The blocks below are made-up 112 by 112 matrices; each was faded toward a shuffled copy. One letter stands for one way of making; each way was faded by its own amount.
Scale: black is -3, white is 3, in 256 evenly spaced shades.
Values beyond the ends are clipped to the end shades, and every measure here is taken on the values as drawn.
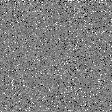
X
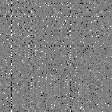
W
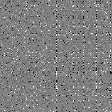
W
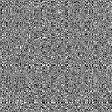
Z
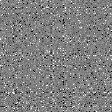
W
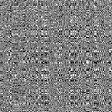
Z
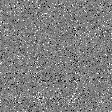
X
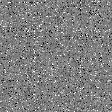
X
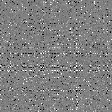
W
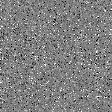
X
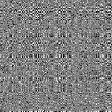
Z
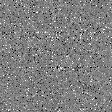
X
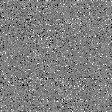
X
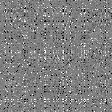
W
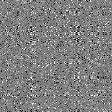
W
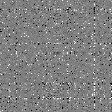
W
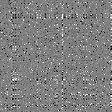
W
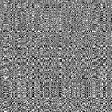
Z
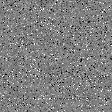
X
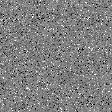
X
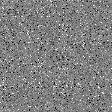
X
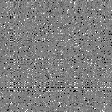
W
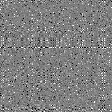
W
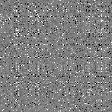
W
